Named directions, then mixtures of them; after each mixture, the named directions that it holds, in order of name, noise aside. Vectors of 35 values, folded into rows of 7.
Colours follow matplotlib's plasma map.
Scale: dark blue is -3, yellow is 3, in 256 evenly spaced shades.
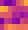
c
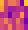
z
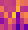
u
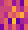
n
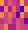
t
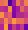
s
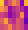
z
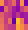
n, t, u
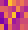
n, s, u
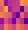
c, t, z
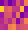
c, t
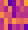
s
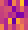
n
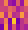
n, s
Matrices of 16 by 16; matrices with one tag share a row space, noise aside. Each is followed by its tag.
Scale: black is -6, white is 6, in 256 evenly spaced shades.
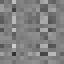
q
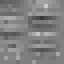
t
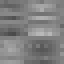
t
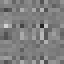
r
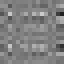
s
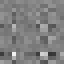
q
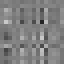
r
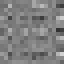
s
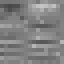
t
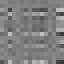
s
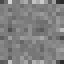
s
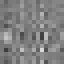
r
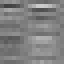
t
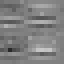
t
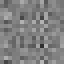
r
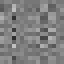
q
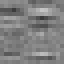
t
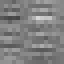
t
